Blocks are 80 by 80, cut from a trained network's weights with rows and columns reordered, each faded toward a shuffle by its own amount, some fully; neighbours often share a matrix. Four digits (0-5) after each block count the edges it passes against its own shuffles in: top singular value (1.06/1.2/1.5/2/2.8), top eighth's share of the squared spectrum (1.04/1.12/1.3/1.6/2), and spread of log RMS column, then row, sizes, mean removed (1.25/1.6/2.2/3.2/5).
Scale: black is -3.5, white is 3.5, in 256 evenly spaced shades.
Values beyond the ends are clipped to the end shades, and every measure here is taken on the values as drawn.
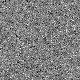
0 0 0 0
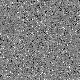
0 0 0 0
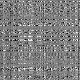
4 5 1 4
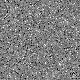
0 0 0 0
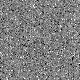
1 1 0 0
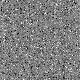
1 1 0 0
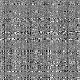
4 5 2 4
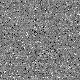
1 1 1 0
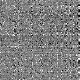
3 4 3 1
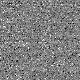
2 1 1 1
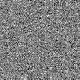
3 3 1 1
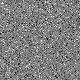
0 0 0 0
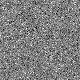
0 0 0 0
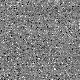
1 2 1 0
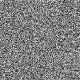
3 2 0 0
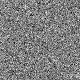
1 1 0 0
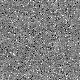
1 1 1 0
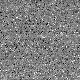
1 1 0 0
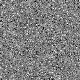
2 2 0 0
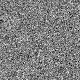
1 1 0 0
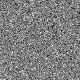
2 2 0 0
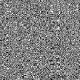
3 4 2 2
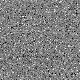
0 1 0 0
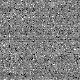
2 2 2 0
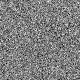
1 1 0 0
